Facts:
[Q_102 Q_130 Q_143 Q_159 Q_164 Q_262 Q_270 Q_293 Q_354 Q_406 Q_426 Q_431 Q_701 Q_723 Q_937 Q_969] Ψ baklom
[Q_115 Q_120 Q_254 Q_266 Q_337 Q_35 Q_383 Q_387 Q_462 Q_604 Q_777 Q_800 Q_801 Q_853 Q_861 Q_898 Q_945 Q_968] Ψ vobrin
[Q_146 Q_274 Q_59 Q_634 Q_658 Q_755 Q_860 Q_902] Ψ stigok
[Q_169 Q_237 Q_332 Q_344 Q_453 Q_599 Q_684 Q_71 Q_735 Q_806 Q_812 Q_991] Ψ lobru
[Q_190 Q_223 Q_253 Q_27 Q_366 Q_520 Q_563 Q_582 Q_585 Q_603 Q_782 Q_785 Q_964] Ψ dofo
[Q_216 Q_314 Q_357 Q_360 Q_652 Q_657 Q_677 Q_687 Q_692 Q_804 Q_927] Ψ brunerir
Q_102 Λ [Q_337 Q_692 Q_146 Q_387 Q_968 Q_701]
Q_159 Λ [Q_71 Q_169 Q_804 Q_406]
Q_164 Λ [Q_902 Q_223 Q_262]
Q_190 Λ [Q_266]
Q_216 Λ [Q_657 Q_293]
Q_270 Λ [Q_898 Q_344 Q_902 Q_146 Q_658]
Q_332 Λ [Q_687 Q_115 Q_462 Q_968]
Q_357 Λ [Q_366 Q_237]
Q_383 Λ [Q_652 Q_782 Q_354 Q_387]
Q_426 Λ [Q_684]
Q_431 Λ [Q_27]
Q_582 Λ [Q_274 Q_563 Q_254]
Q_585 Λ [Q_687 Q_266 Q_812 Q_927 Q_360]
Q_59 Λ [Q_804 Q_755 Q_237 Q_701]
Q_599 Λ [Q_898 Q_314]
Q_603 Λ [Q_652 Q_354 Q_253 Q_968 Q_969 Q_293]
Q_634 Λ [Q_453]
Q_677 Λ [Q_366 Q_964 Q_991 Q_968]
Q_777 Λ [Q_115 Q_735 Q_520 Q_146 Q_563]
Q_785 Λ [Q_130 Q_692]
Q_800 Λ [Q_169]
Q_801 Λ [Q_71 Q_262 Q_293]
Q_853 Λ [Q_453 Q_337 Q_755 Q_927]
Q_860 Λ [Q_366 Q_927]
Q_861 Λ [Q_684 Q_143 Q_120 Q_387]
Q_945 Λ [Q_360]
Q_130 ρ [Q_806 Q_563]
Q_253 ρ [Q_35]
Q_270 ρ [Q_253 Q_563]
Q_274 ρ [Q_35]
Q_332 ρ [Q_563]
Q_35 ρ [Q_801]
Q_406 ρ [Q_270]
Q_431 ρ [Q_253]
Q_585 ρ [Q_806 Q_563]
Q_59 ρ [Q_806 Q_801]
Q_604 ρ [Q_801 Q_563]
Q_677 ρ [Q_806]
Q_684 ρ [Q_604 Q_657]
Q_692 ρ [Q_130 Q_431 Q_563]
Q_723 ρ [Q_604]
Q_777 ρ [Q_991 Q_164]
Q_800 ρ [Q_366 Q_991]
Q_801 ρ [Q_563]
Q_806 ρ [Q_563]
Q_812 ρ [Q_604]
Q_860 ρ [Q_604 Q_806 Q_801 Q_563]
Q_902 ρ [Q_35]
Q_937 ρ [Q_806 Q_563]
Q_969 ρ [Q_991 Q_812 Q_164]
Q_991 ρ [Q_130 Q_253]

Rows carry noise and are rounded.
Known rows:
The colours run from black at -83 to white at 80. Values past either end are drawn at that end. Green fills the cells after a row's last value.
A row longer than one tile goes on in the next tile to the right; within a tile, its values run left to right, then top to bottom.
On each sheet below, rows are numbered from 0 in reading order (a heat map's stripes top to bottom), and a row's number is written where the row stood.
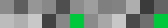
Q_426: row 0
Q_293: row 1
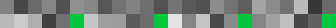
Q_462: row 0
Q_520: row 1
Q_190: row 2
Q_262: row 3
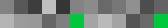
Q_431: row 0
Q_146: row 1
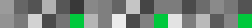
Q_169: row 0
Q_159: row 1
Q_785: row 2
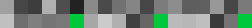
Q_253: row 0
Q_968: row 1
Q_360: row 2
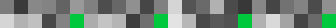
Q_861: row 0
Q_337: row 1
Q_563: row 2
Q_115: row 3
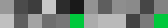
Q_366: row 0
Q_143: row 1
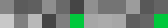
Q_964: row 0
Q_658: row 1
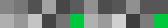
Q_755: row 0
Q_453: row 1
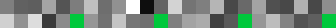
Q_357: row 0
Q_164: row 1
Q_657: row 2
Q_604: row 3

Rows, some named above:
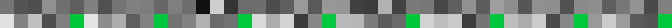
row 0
Q_190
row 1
Q_582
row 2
Q_406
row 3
Q_853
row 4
Q_35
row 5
Q_945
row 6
Q_426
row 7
Q_898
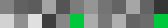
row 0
Q_357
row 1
Q_223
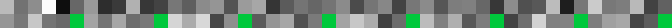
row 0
Q_164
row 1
Q_991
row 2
Q_102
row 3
Q_684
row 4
Q_968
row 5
Q_782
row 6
Q_969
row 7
Q_657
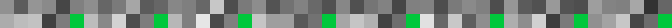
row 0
Q_143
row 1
Q_216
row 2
Q_159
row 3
Q_520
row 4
Q_968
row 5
Q_603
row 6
Q_237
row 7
Q_293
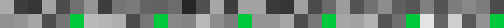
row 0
Q_812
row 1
Q_735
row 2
Q_777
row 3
Q_812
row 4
Q_344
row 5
Q_603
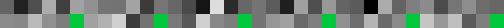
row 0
Q_777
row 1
Q_701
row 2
Q_800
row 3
Q_937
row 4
Q_59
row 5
Q_599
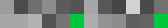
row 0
Q_344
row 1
Q_801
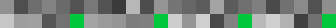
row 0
Q_520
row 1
Q_270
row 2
Q_634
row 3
Q_462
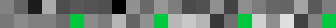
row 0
Q_902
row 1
Q_860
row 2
Q_266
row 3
Q_357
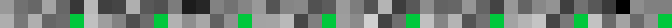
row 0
Q_223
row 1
Q_806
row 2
Q_332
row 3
Q_652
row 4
Q_804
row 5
Q_27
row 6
Q_354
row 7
Q_585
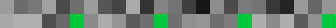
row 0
Q_314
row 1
Q_130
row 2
Q_692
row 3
Q_677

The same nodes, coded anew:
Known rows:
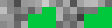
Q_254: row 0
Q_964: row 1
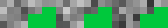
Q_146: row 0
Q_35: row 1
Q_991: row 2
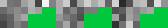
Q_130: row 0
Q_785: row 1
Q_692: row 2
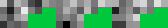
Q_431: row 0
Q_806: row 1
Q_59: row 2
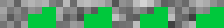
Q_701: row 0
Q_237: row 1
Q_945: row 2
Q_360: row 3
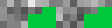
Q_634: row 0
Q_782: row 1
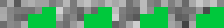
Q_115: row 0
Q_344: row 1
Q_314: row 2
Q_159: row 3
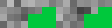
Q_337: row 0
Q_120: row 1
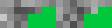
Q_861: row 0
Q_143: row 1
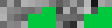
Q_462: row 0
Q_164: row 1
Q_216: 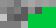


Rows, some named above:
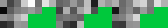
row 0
Q_860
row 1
Q_164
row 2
Q_59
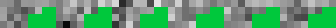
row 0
Q_143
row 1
Q_806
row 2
Q_692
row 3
Q_898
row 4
Q_735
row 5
Q_357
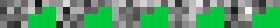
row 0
Q_164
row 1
Q_27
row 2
Q_785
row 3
Q_270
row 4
Q_431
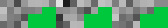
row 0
Q_520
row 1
Q_274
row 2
Q_223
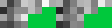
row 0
Q_937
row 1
Q_677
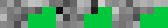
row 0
Q_603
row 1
Q_800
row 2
Q_735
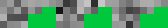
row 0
Q_804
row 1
Q_777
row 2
Q_426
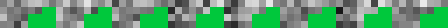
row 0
Q_603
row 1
Q_599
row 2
Q_266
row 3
Q_684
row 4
Q_585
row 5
Q_755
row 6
Q_723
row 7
Q_634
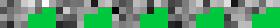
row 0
Q_332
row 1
Q_657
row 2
Q_800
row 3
Q_812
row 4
Q_274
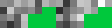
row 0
Q_801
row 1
Q_937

